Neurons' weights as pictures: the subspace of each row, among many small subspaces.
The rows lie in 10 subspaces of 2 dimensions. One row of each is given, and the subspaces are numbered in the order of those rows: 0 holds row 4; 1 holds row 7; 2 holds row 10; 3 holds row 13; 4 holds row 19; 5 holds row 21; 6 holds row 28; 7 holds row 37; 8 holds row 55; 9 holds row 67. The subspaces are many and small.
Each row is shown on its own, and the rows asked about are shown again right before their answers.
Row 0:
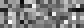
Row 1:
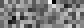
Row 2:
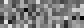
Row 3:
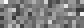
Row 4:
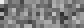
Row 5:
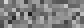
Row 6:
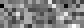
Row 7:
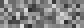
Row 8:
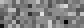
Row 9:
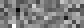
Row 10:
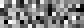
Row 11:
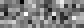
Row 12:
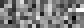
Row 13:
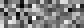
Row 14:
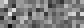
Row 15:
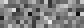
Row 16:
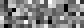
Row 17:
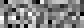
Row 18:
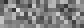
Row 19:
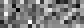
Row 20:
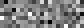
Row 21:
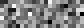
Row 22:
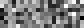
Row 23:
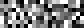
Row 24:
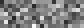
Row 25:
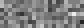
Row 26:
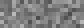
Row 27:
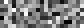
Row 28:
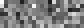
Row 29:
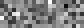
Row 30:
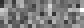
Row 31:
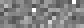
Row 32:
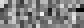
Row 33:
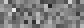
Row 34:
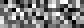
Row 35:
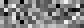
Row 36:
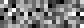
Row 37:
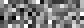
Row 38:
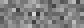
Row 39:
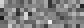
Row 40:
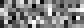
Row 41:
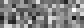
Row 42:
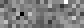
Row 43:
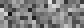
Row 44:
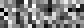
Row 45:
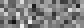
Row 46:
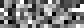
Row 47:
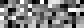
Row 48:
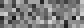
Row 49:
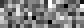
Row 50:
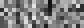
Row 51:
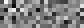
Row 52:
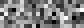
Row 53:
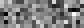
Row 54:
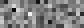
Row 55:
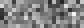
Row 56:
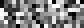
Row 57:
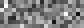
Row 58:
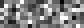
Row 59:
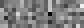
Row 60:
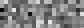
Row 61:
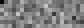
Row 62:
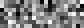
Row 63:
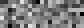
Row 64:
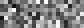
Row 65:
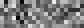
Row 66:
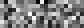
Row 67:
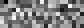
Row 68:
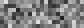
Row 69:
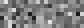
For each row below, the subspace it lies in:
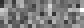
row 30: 2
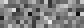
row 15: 5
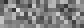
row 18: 9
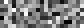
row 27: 8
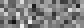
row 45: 3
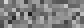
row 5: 5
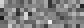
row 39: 3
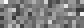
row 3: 5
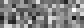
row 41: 7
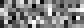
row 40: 2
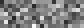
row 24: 8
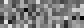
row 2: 7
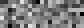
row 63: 7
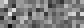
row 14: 6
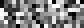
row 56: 8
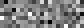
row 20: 2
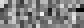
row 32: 2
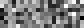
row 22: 8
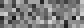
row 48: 2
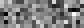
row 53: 8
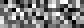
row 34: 9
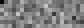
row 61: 0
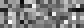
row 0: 7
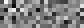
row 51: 8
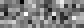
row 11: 0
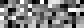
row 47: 7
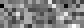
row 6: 1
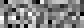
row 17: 7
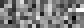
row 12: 2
